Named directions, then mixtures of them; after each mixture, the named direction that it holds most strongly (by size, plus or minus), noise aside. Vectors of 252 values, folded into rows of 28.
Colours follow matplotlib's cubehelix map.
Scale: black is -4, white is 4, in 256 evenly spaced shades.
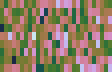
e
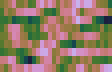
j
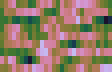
j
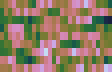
j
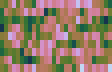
j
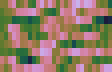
j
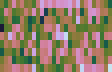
e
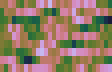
j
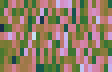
e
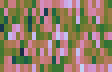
e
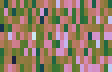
e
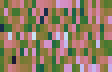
e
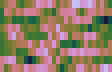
j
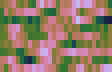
j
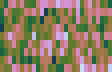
e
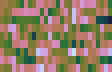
j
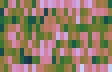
j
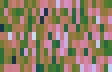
e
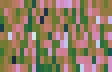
e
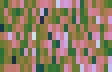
e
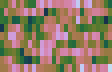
j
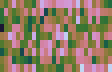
e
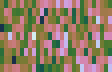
e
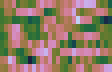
j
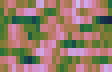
j
